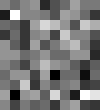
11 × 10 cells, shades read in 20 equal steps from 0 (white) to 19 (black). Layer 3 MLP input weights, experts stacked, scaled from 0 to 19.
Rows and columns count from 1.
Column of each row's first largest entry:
5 1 3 1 3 10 9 6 4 2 6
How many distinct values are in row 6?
4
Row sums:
104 99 84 107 102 99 104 118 110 86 116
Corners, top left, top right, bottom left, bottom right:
9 10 9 15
